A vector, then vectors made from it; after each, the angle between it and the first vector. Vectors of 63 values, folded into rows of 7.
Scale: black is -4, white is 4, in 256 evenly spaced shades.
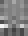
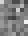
orthogonal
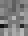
nearly opposite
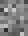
partly aligned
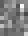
partly aligned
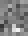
partly opposed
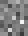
orthogonal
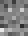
partly opposed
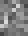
partly aligned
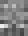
nearly parallel
